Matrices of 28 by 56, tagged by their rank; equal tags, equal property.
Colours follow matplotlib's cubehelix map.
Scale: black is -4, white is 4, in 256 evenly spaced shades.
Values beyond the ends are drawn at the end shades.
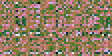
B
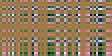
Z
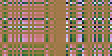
Z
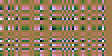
Z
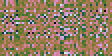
B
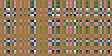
Z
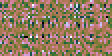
B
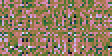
B
